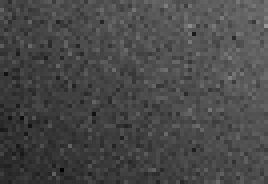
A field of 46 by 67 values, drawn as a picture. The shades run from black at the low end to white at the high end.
No regular stripes run through it. No row or column stands out. The values follow a bell shape. The field climbs toward the top right.
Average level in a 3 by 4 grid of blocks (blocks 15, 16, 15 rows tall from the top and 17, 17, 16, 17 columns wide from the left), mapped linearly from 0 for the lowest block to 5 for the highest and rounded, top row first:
2345 | 1234 | 0123
